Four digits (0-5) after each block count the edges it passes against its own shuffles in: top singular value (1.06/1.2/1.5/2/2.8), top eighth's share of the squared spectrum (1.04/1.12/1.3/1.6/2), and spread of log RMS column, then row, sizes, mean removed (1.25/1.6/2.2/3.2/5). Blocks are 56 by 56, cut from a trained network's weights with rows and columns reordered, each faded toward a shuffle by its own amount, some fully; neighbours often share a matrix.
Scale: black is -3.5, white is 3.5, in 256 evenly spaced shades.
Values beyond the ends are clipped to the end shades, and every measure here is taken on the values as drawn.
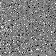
0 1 0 0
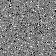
0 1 0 0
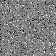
0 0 0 0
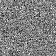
1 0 0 0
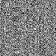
3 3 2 0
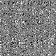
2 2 0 2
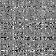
3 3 0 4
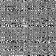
3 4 0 4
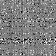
2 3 0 3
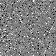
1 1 1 0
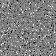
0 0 0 0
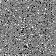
0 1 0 0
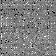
2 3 2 0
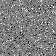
0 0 0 0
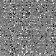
2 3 2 0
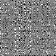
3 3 3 0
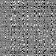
3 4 4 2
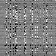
3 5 4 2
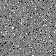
0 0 0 0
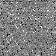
2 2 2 0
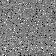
1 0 0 0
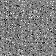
1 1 0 1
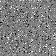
1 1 0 2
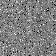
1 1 0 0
